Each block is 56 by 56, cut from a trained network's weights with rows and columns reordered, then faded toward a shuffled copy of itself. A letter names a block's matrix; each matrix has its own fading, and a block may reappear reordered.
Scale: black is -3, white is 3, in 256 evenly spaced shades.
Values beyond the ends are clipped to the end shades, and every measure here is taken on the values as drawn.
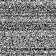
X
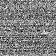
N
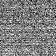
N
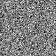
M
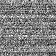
X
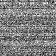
X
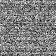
N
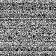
X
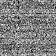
N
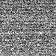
N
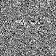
M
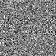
M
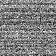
X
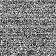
N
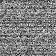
X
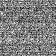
N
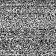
N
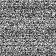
N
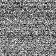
N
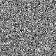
M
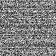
N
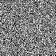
M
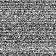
X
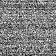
N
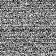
N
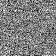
M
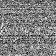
N
